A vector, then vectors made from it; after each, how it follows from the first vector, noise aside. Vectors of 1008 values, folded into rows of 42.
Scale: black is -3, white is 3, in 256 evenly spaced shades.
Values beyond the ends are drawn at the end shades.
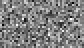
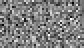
sign-scrambled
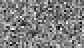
reversed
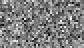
sign-scrambled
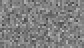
shrunk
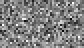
sign-scrambled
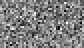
reversed
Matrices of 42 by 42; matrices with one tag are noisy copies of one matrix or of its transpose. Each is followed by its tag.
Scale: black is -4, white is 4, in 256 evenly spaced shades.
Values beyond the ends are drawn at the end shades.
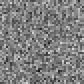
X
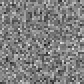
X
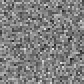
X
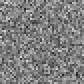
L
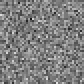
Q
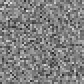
L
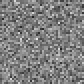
Q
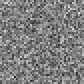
L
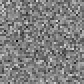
L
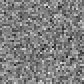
X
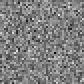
Q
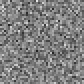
L
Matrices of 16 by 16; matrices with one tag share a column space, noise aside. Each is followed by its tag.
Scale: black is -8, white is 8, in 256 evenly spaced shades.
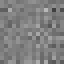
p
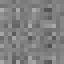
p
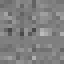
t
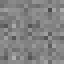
p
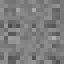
p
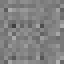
p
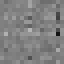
t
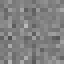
p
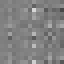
p
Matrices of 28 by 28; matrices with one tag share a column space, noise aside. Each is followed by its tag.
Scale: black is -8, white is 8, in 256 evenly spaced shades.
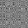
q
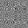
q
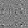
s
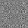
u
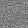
u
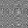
s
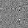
q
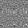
s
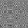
u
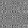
u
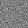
q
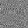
s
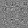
q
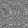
s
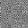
u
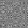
u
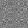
q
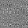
s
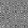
u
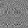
s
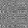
u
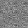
u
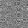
q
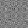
q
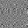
s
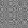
q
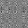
u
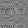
s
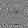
s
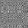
u
